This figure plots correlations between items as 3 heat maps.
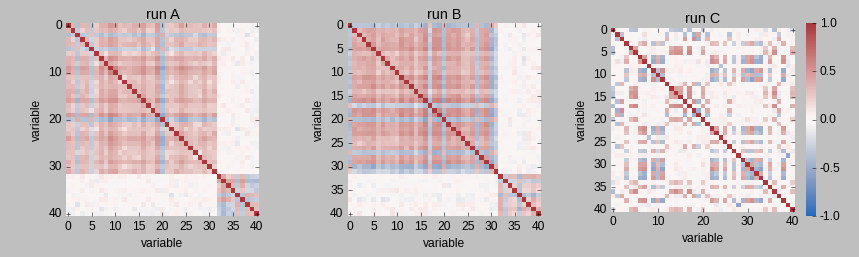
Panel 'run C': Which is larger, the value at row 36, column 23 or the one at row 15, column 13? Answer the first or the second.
the second
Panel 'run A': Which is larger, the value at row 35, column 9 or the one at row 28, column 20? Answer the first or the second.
the first
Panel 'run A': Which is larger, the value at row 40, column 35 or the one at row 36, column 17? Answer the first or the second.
the second
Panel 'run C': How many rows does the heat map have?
41
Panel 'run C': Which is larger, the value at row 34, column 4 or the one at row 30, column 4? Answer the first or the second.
the first
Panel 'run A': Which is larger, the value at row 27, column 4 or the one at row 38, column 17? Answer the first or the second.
the first
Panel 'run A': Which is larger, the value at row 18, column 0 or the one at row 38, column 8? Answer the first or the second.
the first
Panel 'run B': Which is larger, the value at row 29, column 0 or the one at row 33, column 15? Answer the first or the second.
the second
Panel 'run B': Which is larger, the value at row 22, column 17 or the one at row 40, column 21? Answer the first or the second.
the second
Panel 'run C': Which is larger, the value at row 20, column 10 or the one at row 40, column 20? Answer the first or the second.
the second
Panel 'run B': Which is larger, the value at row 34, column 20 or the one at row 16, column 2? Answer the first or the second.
the second
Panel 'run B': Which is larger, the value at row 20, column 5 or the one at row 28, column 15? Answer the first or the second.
the second
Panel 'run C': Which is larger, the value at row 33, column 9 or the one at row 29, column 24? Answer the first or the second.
the first
